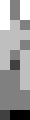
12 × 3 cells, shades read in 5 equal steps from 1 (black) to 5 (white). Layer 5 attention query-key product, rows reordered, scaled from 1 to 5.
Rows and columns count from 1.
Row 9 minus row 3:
-2 -1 1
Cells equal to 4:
12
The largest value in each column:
5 4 5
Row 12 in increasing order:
1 1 2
